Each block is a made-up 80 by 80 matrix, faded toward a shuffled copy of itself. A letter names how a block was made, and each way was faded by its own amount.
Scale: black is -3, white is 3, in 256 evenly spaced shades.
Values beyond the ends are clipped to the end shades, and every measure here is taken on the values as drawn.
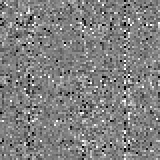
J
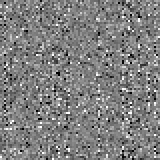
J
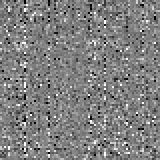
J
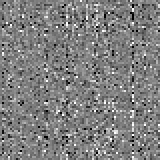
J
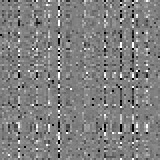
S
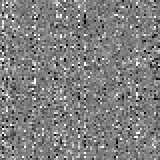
J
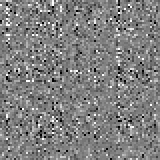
J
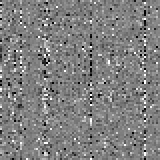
J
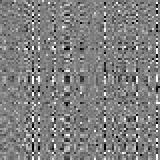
S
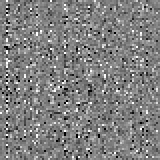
J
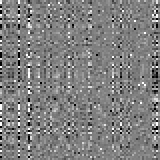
S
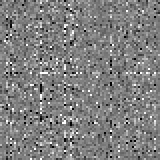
J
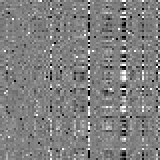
S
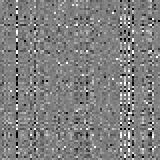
S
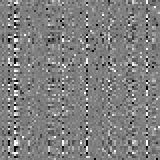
S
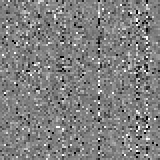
J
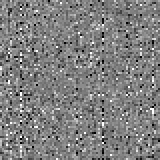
J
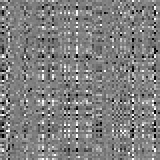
S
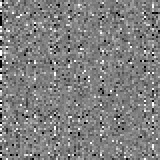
J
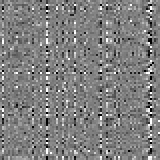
S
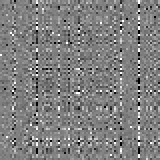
S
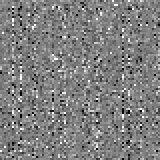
J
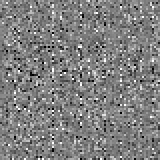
J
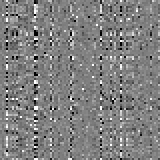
S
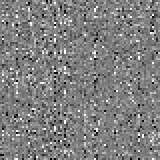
J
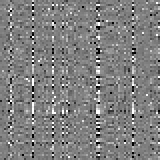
S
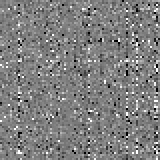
J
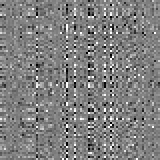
S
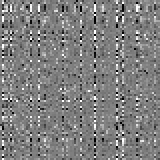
S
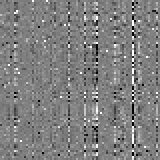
S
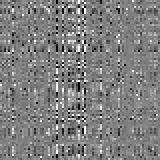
S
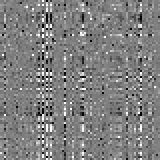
S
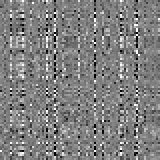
S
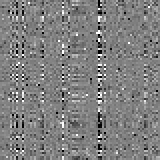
S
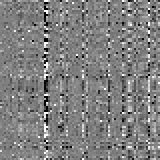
S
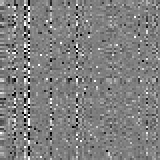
S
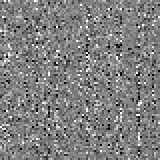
J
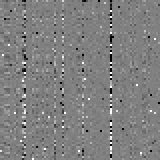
S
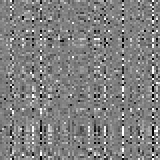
S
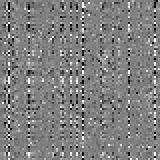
S
